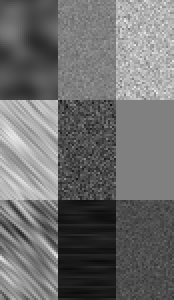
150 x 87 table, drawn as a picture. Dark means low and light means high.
The table splits into 3 rows of 3 panels. Panel 1,1: low, smooth. Panel 1,2: middling, fine-grained, faint in contrast. Panel 1,3: high, fine-grained. Panel 2,1: high, slanting down to the right. Panel 2,2: low, fine-grained. Panel 2,3: middling, flat. Panel 3,1: middling, slanting down to the right, strong in contrast. Panel 3,2: very low, streaked across, faint in contrast. Panel 3,3: low, fine-grained, faint in contrast.
